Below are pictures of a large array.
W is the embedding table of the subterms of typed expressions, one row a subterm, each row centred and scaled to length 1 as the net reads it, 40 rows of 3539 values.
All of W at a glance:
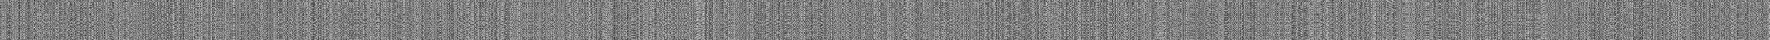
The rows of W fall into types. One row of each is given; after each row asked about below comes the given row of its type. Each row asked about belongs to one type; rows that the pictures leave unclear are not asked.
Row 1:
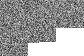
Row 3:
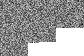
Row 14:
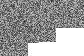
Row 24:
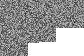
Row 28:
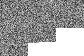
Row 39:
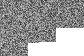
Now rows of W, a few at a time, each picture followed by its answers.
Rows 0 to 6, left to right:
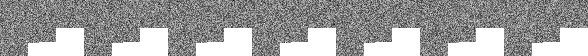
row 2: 28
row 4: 3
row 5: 28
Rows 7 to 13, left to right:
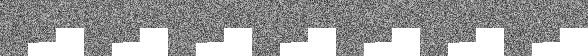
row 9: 1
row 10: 24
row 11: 1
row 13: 3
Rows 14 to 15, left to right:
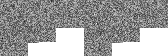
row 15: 14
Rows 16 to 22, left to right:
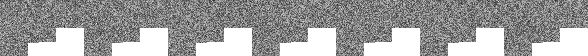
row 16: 28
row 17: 14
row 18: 39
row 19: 1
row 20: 28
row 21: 39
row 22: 14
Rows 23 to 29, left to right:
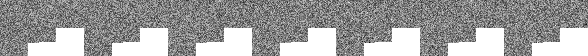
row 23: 1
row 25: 39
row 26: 28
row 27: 39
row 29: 3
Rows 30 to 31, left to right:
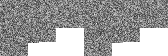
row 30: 24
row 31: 14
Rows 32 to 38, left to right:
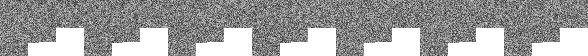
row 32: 39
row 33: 14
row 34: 1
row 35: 24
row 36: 1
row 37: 3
